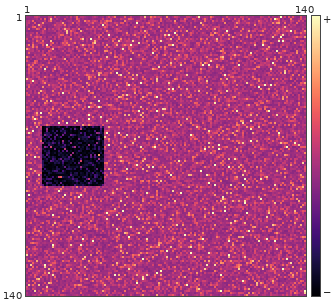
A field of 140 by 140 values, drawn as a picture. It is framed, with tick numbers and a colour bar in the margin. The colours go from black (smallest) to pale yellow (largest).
In the middle left lies a patch that is lower than the rest. No regular stripes run through it. The ninth with the lowest average is the middle left. The distribution is heavy-tailed on both sides.
